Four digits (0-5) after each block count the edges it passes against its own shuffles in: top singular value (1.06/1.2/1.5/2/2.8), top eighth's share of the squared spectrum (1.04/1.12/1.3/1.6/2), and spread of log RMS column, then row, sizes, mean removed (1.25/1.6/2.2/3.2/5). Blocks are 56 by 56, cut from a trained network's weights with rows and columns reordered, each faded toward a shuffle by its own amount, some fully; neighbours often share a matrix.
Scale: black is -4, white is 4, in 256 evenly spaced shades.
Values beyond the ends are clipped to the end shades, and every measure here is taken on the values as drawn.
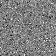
0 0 0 0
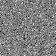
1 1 0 0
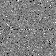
2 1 0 1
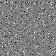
2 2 0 1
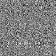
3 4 2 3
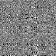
3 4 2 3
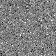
0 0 0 0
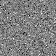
0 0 0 0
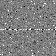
3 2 0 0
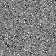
0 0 0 0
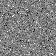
0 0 0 0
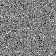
1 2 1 0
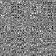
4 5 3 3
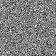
0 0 0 0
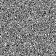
1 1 0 0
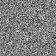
1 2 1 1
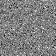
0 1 0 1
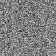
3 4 1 1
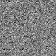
2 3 0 2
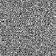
3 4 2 1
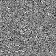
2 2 0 1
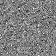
1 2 0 0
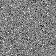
0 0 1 0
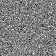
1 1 0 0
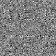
2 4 2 2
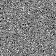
0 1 0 0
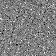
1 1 0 0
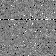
3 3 0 1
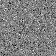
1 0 0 0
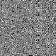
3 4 2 2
